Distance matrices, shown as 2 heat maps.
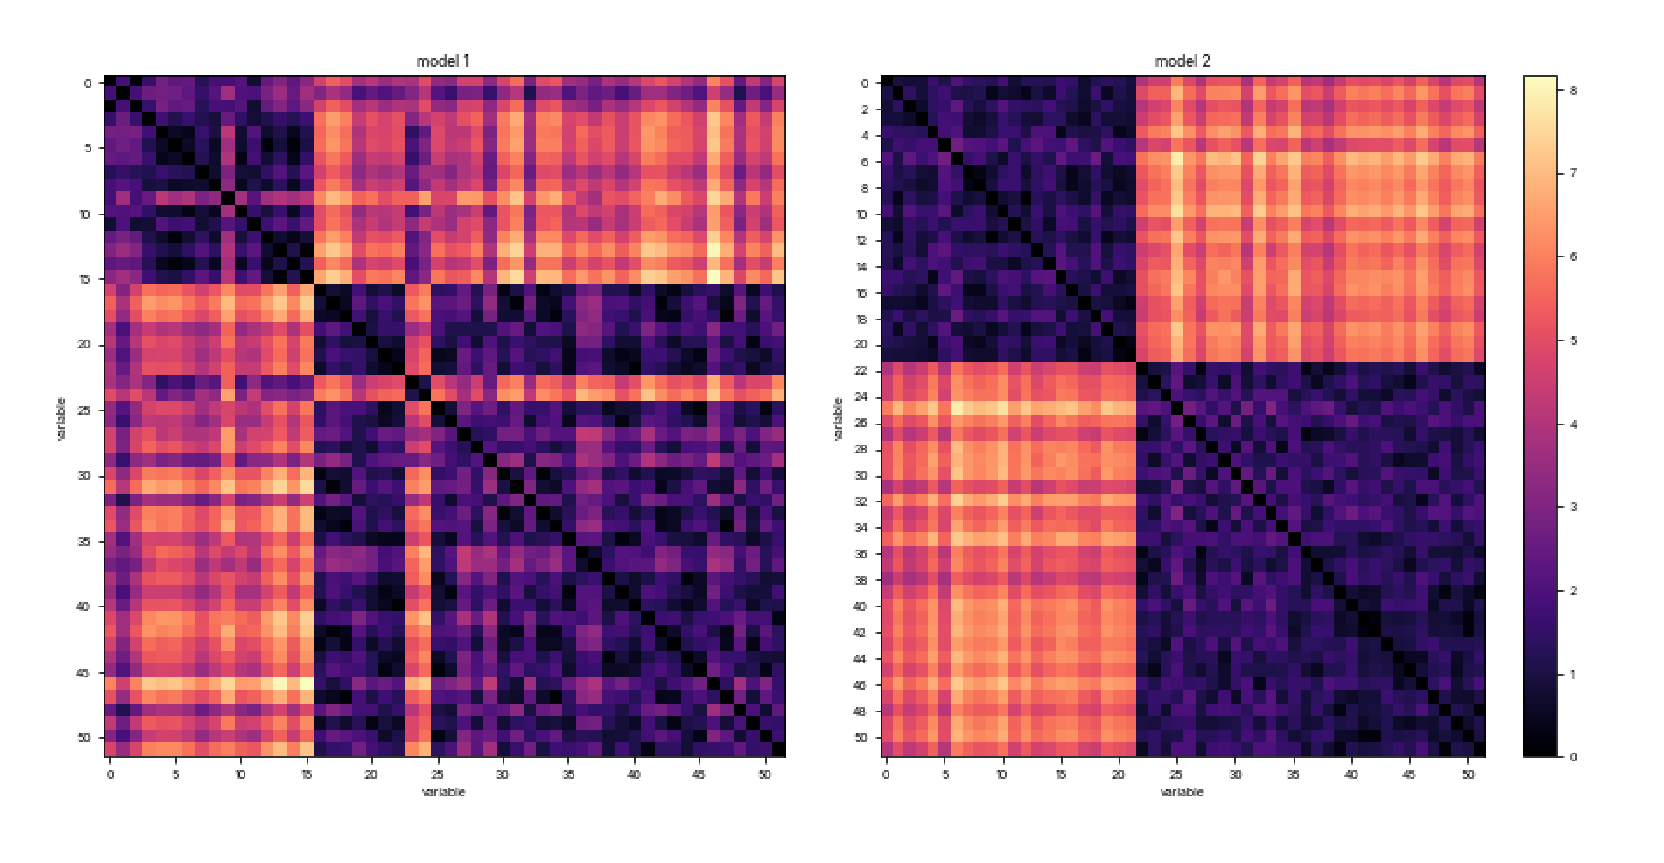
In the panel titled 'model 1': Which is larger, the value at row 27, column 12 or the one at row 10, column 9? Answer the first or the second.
the first
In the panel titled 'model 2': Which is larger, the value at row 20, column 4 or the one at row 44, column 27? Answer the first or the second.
the second
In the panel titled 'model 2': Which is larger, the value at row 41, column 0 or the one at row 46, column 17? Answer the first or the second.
the second
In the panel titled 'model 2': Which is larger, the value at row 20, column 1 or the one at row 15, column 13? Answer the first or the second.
the second
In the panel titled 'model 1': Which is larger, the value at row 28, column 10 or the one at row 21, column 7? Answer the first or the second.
the first
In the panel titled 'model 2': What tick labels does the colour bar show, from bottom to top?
0, 1, 2, 3, 4, 5, 6, 7, 8
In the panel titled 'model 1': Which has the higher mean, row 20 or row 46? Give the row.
46
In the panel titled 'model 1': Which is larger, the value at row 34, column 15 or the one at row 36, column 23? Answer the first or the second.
the first
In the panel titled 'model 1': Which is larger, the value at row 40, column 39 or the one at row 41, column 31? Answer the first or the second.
the second
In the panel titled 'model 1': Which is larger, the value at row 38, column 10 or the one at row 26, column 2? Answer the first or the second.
the first
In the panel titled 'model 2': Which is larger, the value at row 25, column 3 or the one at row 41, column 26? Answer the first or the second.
the first
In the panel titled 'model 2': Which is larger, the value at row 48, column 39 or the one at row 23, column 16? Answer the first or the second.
the second
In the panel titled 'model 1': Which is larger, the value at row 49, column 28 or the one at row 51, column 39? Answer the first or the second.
the second
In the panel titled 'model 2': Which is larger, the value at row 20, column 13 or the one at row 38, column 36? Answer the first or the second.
the first
